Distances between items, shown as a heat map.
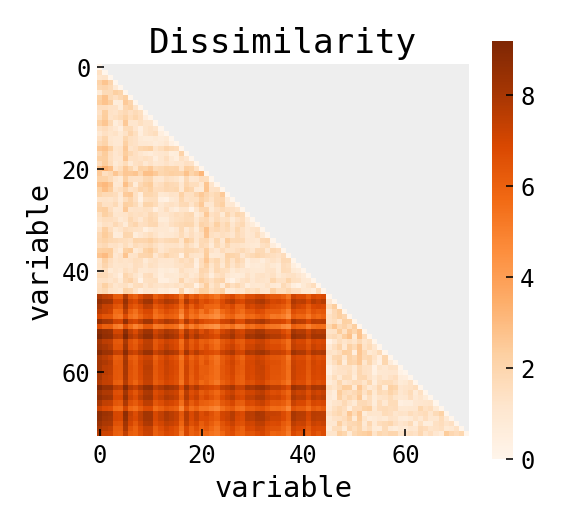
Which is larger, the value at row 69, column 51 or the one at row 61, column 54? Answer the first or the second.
the first
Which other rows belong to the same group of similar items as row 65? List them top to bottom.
45, 46, 47, 48, 49, 50, 51, 52, 53, 54, 55, 56, 57, 58, 59, 60, 61, 62, 63, 64, 66, 67, 68, 69, 70, 71, 72
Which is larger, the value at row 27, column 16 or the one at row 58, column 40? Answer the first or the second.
the second
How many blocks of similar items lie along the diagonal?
2
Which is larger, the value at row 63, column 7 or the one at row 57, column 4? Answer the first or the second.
the first
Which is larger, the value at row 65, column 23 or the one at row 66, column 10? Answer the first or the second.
the second
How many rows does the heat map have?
73
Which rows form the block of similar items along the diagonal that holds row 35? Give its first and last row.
0 to 44
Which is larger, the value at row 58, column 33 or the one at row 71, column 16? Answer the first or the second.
the first
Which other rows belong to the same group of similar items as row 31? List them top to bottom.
0, 1, 2, 3, 4, 5, 6, 7, 8, 9, 10, 11, 12, 13, 14, 15, 16, 17, 18, 19, 20, 21, 22, 23, 24, 25, 26, 27, 28, 29, 30, 32, 33, 34, 35, 36, 37, 38, 39, 40, 41, 42, 43, 44
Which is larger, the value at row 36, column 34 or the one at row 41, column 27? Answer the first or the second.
the first
